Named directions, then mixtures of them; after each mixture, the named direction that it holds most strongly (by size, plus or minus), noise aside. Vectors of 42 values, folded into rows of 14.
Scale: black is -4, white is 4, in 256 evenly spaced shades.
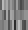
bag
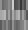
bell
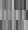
bell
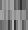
bag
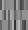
bag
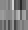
bell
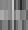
bell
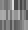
bell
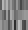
bag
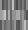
bell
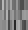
bag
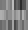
bell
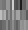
bell
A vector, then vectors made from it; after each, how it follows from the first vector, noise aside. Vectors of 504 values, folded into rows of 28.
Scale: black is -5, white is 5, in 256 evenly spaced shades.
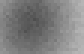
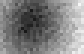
scaled up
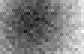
scaled up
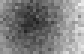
scaled up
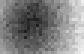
scaled up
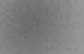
shrunk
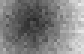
scaled up
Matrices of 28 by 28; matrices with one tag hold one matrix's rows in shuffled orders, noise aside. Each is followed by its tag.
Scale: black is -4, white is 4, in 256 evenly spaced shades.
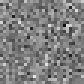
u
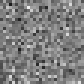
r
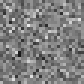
r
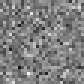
r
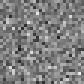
r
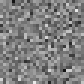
u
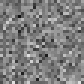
r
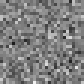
u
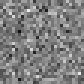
r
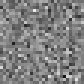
u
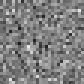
r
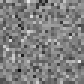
r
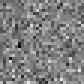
r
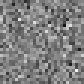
u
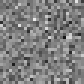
u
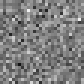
r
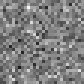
r
